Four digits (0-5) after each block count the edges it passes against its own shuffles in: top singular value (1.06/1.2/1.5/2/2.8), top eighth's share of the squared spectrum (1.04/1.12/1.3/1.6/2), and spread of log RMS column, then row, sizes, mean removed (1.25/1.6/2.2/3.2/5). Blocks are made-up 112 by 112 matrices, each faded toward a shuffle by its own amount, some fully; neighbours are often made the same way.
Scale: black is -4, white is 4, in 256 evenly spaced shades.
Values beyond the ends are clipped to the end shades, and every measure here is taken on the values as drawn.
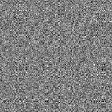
4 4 3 3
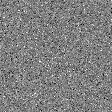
1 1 0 0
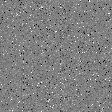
1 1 1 0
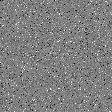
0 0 0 0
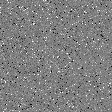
0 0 0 0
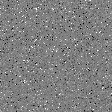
1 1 0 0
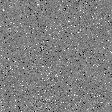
1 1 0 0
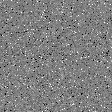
1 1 0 1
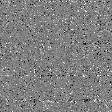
3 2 2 2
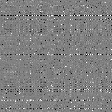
5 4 2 3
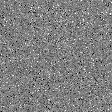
0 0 0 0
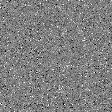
0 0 1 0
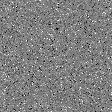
0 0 0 0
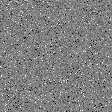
0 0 0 0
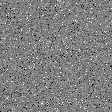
0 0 0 0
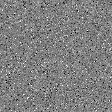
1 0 1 0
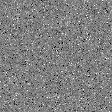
0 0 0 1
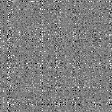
2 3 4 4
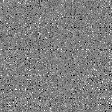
2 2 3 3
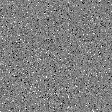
1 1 1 0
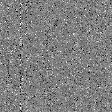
2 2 2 0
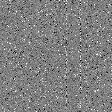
2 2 2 0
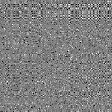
5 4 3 3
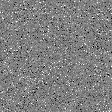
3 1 0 0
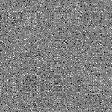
4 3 2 1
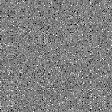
4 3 1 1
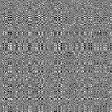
5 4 4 4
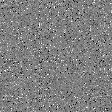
3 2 1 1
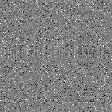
4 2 1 1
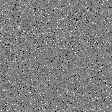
3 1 0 0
